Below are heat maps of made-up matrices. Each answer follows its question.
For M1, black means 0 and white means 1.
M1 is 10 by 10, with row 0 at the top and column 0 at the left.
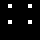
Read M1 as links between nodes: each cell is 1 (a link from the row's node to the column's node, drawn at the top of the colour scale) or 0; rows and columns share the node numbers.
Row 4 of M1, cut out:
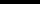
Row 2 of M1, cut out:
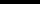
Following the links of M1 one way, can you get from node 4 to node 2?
no
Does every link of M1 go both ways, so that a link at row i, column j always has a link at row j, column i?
no
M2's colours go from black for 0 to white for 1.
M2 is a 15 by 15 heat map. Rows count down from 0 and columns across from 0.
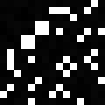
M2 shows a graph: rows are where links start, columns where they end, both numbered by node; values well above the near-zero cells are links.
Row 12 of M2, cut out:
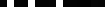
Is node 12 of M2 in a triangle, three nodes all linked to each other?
yes
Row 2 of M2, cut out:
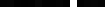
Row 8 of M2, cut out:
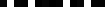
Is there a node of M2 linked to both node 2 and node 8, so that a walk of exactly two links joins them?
no
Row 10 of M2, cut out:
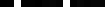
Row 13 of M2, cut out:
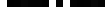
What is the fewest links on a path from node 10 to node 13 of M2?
2
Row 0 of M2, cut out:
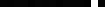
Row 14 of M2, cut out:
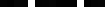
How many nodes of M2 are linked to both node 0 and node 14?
0
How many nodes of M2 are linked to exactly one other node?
2
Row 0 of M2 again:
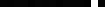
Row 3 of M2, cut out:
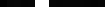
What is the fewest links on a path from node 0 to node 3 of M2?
6
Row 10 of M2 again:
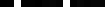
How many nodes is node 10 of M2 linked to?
2
